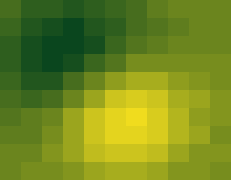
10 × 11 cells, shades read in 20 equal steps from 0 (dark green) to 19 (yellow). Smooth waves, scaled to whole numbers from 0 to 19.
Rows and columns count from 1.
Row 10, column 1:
8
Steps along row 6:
down up up up up up down down down down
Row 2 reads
4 2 1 0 2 3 5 6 7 8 8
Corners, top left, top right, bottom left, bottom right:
5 8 8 9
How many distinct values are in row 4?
6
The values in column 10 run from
8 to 12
